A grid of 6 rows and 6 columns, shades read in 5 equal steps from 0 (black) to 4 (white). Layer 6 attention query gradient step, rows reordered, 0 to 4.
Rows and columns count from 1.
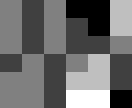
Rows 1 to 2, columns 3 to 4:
2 0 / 2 1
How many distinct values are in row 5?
3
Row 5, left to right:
2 2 1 3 3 1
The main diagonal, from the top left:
2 1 2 2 3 0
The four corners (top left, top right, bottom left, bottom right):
2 3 2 0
